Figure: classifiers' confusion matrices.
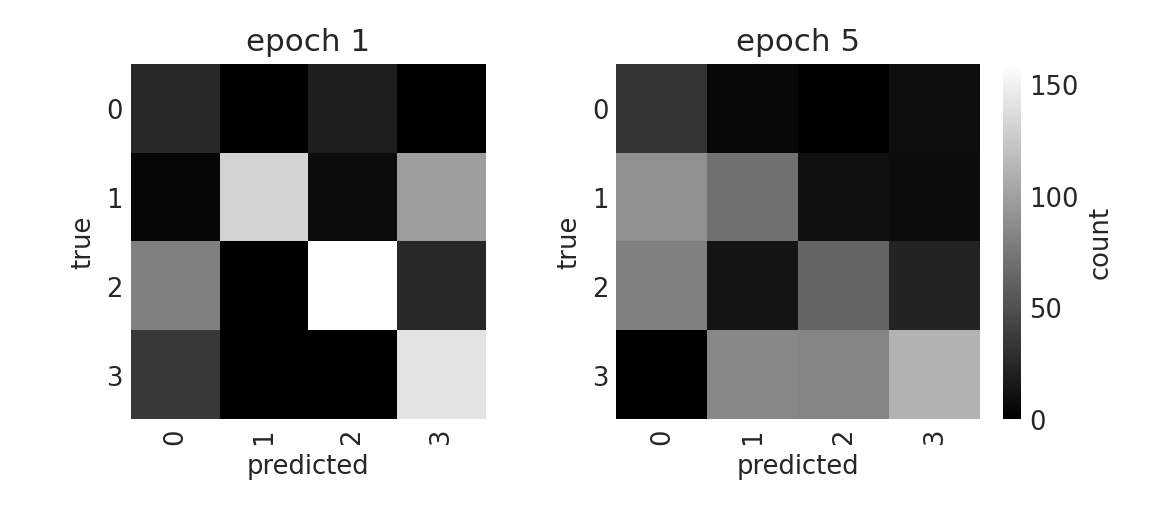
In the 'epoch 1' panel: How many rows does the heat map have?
4
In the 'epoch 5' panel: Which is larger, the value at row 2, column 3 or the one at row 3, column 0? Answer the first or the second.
the first
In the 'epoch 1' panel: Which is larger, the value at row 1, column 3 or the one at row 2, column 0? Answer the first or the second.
the first
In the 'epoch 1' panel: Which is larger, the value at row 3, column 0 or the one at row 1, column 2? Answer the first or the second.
the first
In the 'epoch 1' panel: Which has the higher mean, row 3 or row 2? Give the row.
2
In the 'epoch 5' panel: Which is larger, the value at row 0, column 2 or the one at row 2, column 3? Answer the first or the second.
the second
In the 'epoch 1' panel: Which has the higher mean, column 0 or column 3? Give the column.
3
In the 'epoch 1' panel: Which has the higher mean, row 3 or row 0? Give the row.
3
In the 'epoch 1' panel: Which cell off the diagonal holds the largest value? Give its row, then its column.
1, 3
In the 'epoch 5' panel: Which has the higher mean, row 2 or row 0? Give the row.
2
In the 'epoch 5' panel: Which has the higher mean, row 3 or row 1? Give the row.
3
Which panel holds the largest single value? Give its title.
epoch 1
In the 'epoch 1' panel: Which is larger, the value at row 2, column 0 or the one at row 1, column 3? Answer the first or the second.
the second
